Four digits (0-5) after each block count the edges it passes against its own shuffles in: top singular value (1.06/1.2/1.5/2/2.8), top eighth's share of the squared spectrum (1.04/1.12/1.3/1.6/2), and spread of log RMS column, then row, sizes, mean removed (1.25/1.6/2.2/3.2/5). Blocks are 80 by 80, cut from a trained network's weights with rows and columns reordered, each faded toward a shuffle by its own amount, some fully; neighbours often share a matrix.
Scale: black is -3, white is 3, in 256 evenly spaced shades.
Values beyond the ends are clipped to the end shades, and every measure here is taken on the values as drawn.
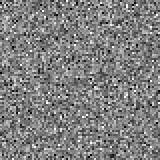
0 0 0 0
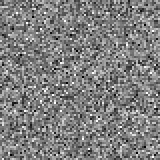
0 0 0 0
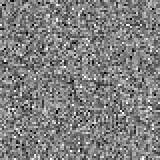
1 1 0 0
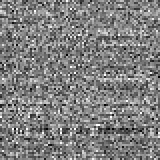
4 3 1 2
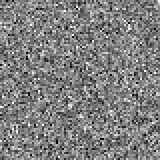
0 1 0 0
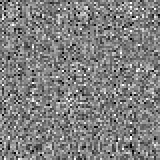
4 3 2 2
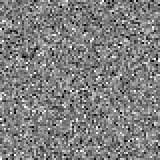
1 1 0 0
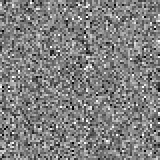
3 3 2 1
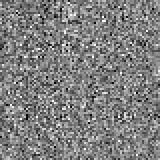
2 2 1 1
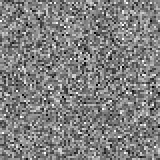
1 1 0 0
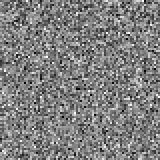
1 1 0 0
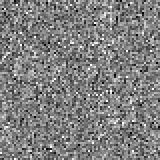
0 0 0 0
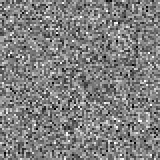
1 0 0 0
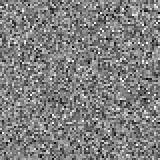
0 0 0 0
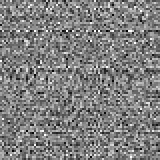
4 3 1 2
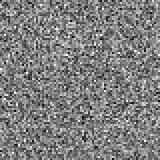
0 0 0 0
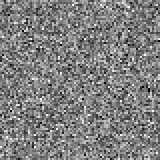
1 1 0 0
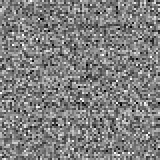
3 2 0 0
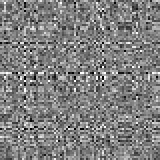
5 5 2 3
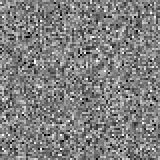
2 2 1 1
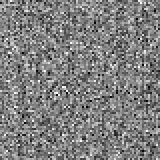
2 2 0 1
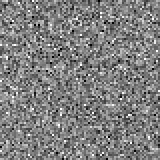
0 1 0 0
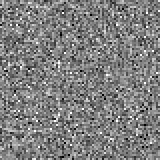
1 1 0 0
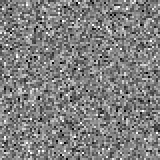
1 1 0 0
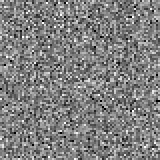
2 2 0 1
